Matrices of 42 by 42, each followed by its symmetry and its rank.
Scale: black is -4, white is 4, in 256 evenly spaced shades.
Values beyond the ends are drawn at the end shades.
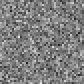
neither, full rank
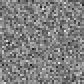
antisymmetric, full rank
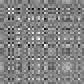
symmetric, rank three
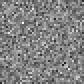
symmetric, full rank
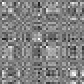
symmetric, rank three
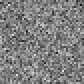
neither, full rank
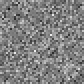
symmetric, full rank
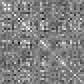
symmetric, rank five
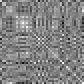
symmetric, rank five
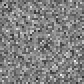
symmetric, full rank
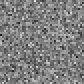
antisymmetric, full rank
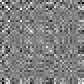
symmetric, rank three
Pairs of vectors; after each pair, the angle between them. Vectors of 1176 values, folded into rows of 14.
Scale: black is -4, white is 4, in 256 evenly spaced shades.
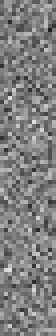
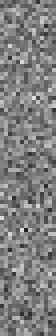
orthogonal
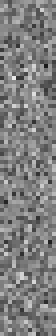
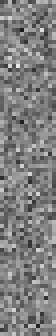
orthogonal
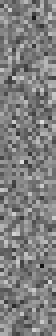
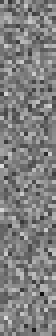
orthogonal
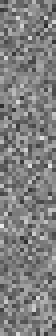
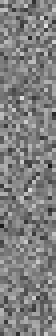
nearly opposite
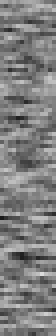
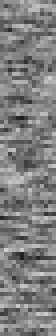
nearly parallel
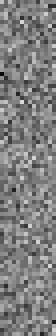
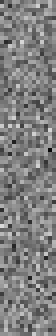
orthogonal
